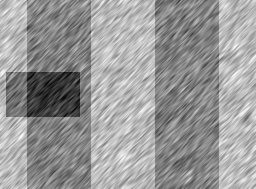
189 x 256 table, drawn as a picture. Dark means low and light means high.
An odd patch, lower than its surroundings, sits in the middle left. The middle left is the ninth with the lowest average. Stripes running up and down repeat 2 times from left to right.
